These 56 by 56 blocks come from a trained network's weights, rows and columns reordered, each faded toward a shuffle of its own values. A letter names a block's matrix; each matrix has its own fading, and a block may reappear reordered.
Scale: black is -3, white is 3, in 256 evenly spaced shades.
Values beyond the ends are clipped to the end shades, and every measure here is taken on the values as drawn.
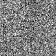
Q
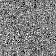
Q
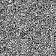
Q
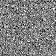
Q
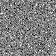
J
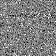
J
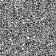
Q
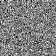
Q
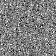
J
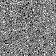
J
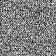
Q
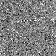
J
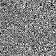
Q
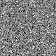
J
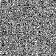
Q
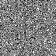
J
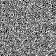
Q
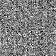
Q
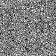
J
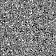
J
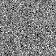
Q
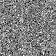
J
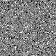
J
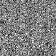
Q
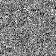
Q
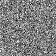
Q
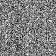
Q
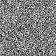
J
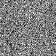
Q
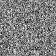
Q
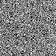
Q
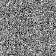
Q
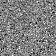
J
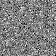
J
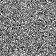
J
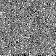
J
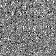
J
